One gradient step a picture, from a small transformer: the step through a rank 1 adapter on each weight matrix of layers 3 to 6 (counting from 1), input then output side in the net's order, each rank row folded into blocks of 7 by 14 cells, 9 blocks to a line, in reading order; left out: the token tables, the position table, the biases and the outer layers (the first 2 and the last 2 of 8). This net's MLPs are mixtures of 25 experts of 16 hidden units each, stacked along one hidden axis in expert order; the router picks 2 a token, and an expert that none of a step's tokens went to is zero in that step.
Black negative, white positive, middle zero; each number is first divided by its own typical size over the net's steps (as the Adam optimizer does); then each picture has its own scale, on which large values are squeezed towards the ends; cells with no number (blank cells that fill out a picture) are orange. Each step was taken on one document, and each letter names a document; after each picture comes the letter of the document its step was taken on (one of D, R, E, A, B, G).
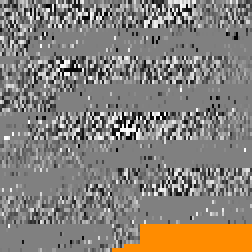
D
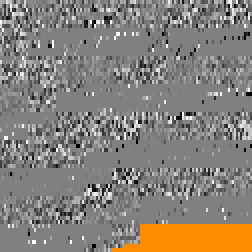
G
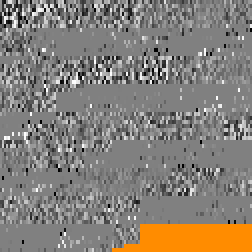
D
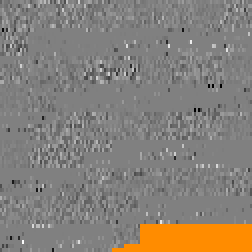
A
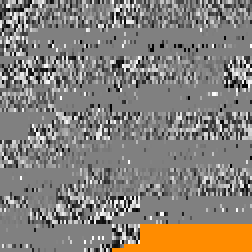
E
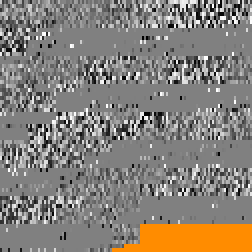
D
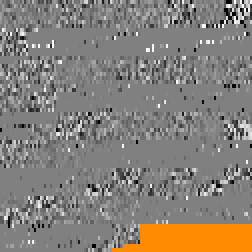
G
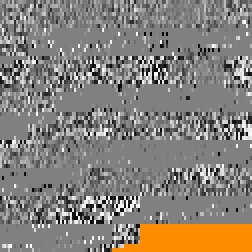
E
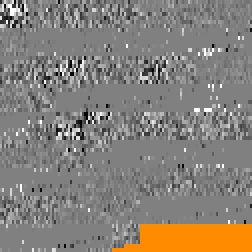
A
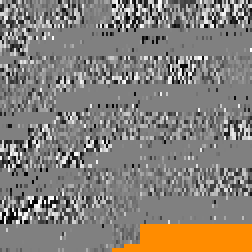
D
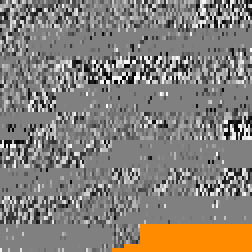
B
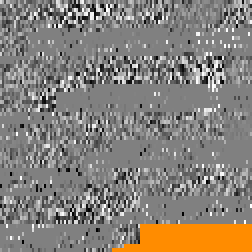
A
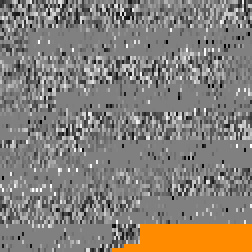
A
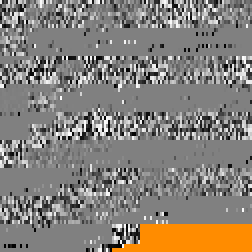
E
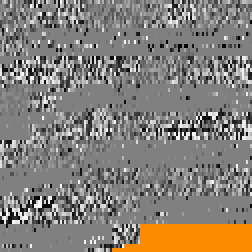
E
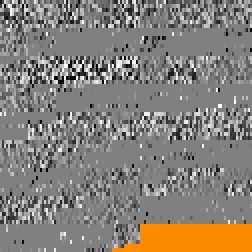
D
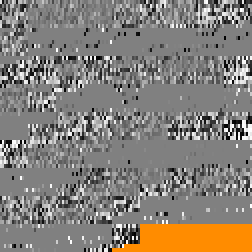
E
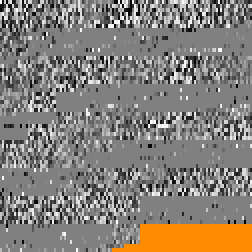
D
